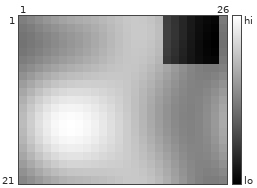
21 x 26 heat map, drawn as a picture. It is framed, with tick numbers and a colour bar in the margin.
Calmest part: top middle. Histogram: skewed, a long tail of low values. Ninth with the lowest average: top right. Odd patch: lower, in the top right. Roughest part: top right. Stripes: none.
